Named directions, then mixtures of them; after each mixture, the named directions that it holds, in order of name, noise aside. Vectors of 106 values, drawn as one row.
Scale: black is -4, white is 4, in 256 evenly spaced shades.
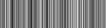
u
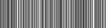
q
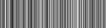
u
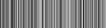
q, u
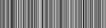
q, u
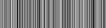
q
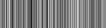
u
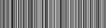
q, u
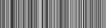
q, u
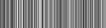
q, u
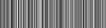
q, u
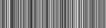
u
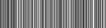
q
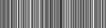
q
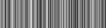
u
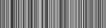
q, u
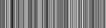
u
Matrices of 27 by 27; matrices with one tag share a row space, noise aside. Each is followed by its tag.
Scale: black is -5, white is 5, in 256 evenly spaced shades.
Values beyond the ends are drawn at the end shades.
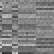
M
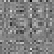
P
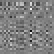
P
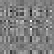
P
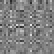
P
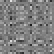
P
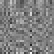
P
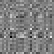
P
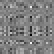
P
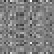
P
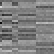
M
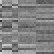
M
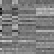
M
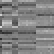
M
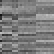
M
